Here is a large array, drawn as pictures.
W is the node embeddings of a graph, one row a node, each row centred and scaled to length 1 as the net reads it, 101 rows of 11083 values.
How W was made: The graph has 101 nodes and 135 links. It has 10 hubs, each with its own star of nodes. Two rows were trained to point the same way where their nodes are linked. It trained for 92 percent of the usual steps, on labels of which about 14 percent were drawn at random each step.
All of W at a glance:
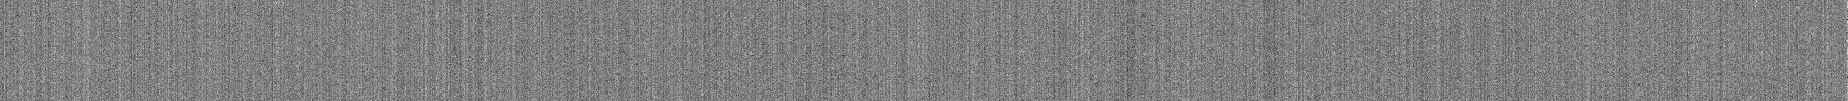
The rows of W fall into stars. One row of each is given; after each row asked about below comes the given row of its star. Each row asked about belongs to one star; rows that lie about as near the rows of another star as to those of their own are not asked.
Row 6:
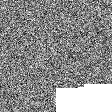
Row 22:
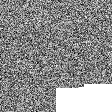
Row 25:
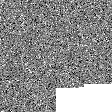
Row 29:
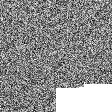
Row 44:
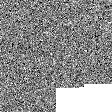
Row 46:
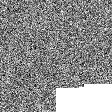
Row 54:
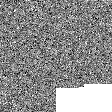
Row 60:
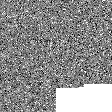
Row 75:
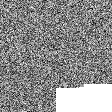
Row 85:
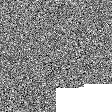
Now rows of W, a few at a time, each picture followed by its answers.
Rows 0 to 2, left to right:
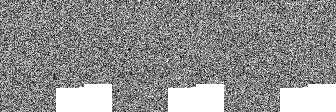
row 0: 46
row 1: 22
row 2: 60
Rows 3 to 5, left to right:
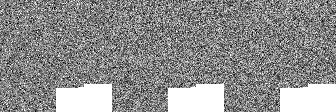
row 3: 25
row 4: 60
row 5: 46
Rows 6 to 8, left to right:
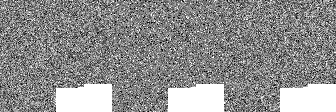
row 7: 60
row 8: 29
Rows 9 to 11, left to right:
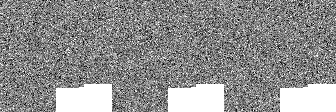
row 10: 6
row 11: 22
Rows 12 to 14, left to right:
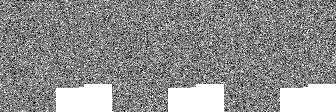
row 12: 75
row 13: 22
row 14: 60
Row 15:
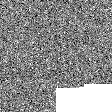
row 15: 75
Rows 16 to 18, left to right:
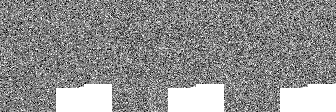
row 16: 75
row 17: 54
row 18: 29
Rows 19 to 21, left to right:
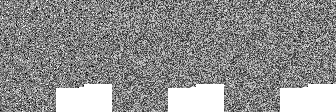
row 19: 46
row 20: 60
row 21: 25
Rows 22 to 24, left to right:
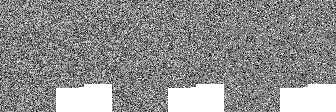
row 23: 22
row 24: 54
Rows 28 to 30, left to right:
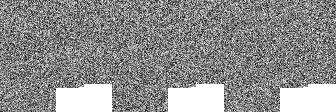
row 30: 6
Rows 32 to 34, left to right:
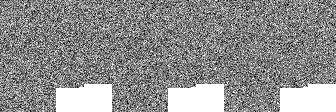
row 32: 85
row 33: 85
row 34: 85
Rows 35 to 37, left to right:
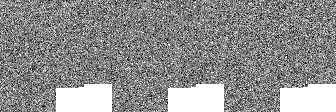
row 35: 22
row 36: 22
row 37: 46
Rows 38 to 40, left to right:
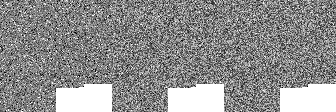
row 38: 75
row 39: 85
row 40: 75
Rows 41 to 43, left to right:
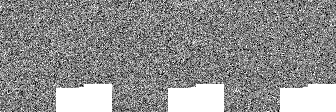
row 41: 29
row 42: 54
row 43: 54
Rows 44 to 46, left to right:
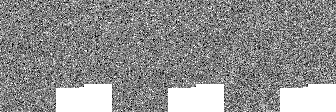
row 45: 46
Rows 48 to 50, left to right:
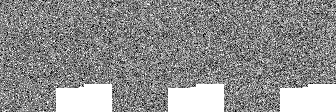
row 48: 85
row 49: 6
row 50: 85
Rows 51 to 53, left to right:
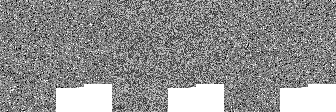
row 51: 54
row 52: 54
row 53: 44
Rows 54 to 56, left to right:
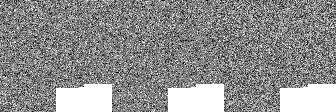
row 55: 60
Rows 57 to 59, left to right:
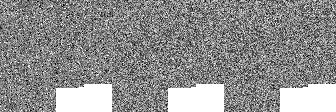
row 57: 60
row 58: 85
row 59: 54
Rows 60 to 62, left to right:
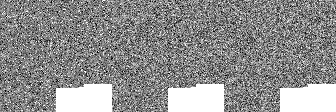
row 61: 75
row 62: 54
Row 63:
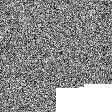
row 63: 29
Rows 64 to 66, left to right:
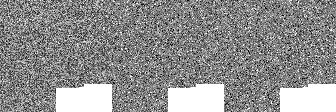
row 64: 22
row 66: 85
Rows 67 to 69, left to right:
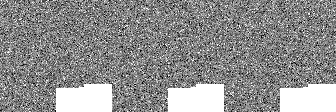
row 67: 46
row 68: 22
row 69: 25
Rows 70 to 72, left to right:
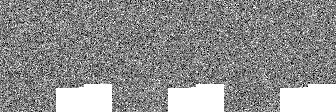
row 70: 22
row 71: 54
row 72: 75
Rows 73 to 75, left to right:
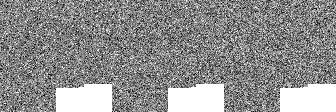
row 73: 85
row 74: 85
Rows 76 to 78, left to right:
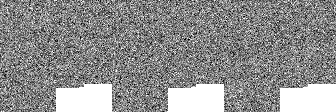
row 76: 46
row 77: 6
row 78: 6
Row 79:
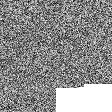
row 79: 54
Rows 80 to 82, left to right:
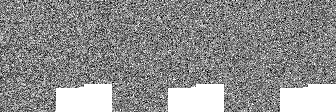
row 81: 75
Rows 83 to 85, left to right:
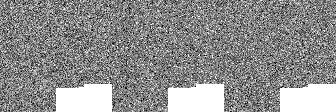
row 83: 29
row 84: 29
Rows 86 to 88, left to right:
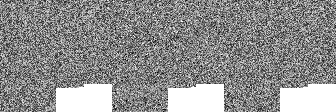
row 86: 29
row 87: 54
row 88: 6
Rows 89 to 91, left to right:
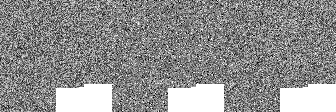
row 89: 44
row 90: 75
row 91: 22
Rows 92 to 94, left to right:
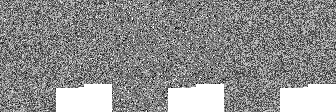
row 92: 85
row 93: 29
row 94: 75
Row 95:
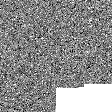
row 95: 44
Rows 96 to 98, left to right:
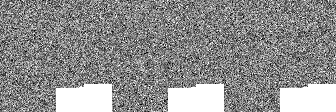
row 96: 46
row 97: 22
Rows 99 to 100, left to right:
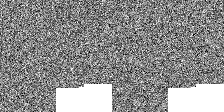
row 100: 29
